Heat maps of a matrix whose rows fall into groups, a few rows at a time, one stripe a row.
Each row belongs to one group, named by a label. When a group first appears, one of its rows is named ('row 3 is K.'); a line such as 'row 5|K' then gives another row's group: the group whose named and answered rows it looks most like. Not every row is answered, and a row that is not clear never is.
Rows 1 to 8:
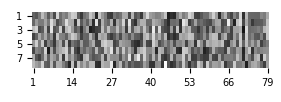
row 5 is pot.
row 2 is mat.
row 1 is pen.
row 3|mat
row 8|pot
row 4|pen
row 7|mat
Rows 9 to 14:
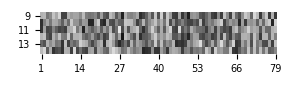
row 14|pot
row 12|mat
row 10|pen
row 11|mat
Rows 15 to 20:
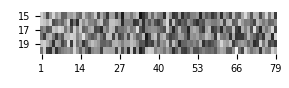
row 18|pen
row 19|pot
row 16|pot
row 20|mat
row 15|mat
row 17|mat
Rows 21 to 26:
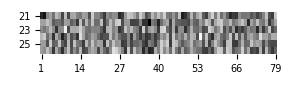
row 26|pot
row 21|pen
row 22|pot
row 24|pot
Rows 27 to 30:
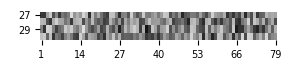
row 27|pen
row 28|mat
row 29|pen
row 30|pot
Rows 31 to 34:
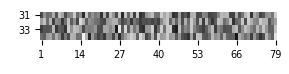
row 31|mat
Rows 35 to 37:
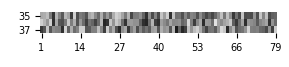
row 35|pot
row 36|pot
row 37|pen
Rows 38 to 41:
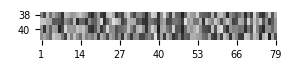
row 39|pot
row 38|pen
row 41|mat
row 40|pen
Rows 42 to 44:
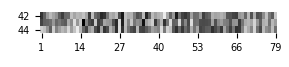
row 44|mat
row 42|pen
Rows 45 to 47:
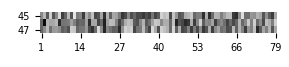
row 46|pen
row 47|pen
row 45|pot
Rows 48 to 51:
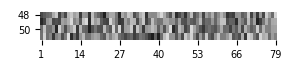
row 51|pot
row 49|pen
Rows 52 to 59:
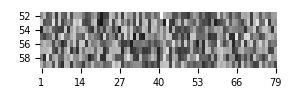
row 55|mat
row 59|pot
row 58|pen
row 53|mat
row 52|mat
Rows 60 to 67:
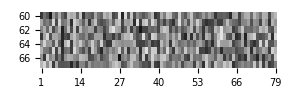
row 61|mat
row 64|pot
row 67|pot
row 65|mat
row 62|pot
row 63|pen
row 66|pen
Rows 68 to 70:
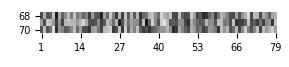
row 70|mat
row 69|pen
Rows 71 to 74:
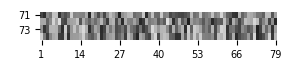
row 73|pen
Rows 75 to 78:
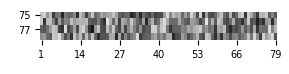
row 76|pen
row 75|pot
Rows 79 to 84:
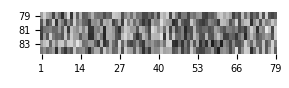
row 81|pen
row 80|mat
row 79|pot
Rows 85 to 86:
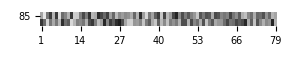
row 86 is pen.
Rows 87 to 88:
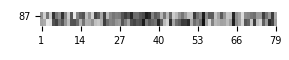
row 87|pot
